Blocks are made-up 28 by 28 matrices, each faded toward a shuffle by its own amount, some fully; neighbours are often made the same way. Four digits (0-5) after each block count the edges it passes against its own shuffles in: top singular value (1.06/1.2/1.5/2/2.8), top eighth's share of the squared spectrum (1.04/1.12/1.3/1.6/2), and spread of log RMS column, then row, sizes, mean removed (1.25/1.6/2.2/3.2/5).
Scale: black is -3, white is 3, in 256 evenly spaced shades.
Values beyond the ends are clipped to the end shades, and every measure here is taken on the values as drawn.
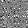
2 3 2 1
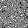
0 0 0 0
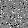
1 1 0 0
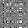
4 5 3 2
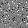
1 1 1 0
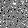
0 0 0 0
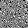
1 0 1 0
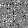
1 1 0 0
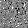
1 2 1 0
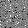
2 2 0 0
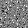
0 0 0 0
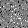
0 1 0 0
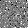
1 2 0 0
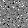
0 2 1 0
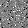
1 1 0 0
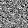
1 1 0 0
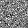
1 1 0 0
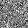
0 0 0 0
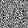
3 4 2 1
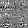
3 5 3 1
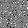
0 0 0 0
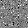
2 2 1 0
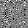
3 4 2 1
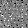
1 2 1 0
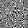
3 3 2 0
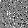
2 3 1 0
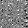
3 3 2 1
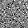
2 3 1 0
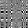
4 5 3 3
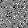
3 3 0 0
